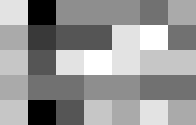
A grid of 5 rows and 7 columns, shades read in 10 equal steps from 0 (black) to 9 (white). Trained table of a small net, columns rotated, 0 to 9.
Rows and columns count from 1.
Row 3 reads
7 3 8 9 8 7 7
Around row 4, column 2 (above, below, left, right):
3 0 6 4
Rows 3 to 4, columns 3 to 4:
8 9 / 4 5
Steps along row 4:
down same up same down same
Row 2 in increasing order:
2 3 3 4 6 8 9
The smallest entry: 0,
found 2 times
